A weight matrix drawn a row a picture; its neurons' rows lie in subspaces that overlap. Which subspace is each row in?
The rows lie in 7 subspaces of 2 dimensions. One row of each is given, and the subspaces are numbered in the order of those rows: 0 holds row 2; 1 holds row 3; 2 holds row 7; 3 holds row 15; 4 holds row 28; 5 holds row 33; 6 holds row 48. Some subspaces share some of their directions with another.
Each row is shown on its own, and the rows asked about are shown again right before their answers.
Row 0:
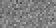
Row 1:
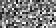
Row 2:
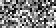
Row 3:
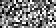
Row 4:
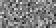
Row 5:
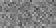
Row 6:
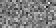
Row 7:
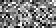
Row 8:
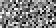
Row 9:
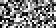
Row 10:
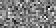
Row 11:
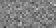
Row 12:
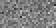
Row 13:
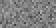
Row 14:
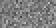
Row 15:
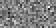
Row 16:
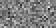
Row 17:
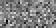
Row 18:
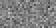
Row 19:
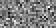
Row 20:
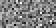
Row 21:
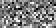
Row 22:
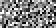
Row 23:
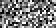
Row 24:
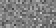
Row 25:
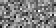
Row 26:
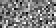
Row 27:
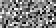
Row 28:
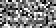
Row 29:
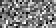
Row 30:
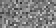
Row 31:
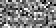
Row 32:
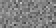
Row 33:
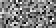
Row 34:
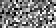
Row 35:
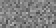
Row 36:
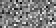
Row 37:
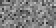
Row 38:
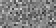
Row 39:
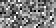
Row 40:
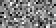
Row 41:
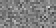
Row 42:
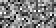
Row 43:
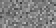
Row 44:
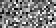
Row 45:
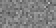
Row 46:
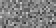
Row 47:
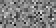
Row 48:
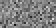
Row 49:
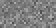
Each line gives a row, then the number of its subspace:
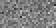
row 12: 0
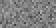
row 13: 6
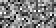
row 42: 5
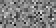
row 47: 6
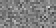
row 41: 3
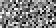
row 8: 2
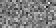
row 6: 4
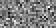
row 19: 3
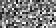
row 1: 4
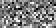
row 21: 2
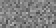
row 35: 1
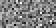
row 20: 4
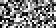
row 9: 5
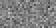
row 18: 3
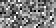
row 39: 5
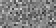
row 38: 1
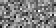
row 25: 5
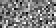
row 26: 5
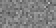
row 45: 4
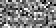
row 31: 4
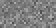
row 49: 6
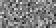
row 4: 6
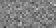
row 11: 2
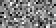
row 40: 6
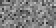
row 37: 0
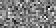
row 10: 3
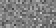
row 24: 4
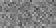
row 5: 2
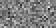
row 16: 3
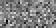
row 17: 1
